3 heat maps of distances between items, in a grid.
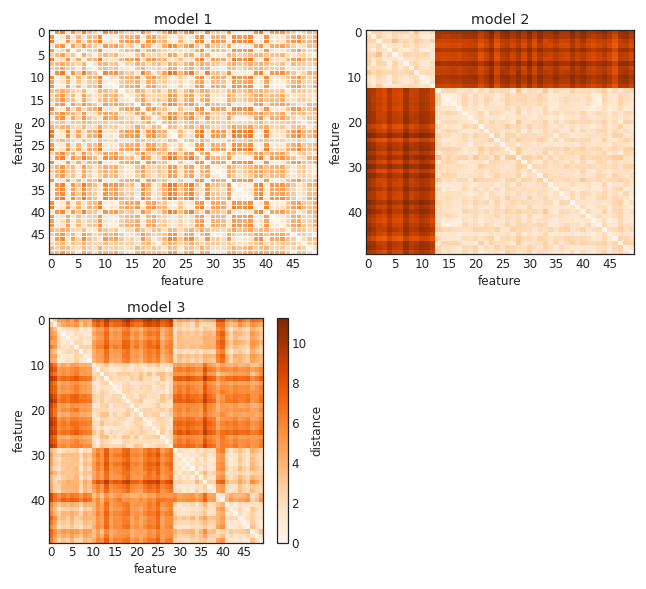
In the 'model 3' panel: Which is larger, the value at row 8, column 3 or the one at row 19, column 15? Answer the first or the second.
the second
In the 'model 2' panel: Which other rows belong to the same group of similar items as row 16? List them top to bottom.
13, 14, 15, 17, 18, 19, 20, 21, 22, 23, 24, 25, 26, 27, 28, 29, 30, 31, 32, 33, 34, 35, 36, 37, 38, 39, 40, 41, 42, 43, 44, 45, 46, 47, 48, 49
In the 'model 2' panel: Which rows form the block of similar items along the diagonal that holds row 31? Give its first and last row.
13 to 49
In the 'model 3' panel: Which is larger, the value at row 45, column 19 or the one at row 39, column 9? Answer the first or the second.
the second
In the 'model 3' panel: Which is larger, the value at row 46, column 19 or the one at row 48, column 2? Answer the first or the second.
the first
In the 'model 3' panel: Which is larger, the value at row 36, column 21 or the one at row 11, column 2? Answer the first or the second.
the first
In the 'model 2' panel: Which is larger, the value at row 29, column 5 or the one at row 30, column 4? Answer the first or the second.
the second
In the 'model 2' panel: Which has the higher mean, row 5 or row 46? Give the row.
5
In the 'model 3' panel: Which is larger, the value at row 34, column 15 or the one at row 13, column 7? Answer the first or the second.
the second
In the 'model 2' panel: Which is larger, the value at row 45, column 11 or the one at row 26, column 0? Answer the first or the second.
the second
